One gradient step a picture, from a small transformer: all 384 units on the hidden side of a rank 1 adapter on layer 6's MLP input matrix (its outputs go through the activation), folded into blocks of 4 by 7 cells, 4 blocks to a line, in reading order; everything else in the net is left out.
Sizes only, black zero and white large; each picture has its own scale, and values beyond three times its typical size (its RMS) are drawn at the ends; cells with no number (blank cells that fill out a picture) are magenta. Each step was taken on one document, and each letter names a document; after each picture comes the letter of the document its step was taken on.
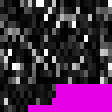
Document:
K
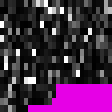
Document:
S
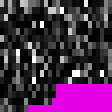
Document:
S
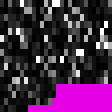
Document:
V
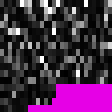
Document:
V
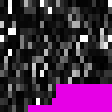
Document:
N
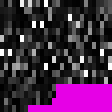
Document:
K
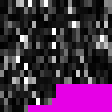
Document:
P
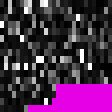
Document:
V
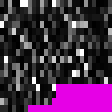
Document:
V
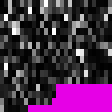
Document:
V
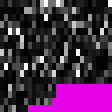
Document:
N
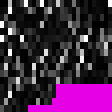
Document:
N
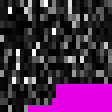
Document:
S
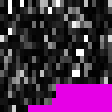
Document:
N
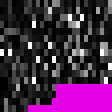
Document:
K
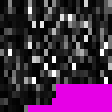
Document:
K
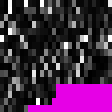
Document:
N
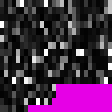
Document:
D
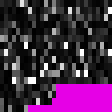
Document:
D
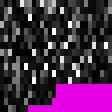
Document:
D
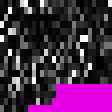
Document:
N
